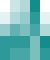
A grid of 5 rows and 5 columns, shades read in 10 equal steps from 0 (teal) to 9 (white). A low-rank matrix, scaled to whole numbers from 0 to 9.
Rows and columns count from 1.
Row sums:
31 28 20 7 10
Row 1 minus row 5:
8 5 4 -4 8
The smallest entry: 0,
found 2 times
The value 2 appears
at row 3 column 4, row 5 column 2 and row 5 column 3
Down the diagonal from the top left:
9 6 4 4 1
